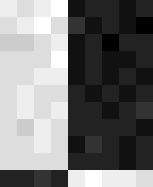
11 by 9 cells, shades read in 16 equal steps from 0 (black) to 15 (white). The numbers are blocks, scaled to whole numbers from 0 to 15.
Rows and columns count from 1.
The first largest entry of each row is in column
4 3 4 4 3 2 2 3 3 1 6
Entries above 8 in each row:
4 4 4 4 4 4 4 4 4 4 5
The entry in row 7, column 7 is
1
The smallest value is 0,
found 2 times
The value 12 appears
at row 3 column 1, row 3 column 2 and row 8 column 2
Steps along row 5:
same up same down up down up down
